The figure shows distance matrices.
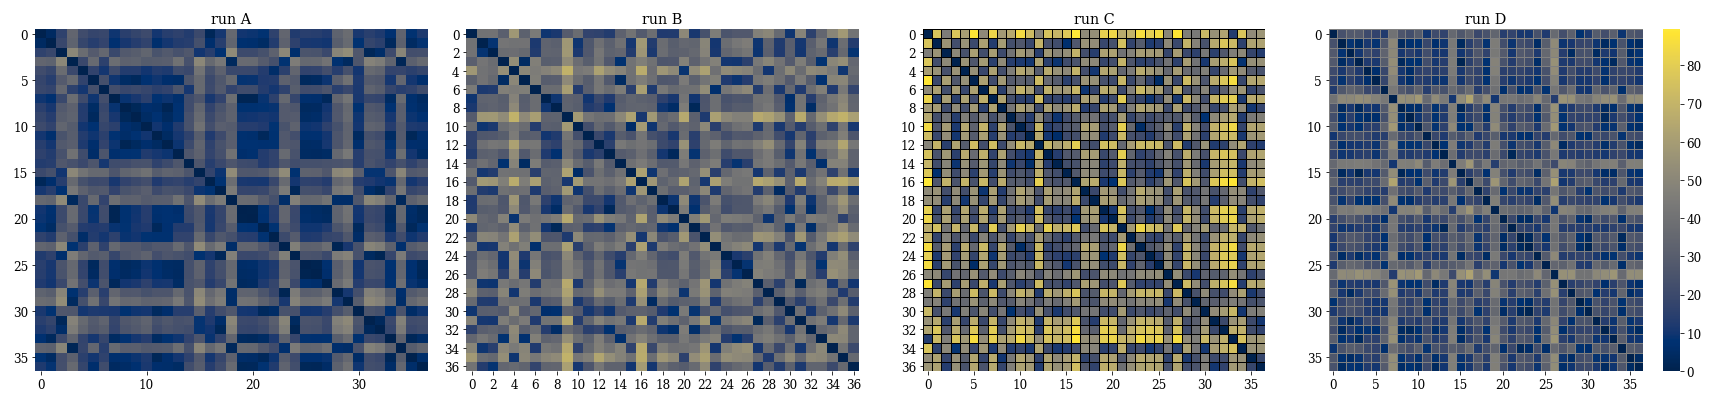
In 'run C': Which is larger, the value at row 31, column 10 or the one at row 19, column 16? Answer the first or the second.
the first
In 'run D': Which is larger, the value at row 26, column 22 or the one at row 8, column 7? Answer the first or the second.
the second
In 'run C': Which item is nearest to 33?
0
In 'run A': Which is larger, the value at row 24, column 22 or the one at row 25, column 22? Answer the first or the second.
the first
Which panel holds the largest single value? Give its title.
run C
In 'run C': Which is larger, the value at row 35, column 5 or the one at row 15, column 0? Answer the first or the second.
the second
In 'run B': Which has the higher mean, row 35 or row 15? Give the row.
35
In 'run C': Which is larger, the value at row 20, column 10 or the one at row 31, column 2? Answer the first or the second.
the first
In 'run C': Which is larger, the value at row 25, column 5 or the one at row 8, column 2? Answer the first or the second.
the second
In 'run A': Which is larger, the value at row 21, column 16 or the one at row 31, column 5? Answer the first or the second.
the second
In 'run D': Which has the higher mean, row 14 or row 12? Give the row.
14
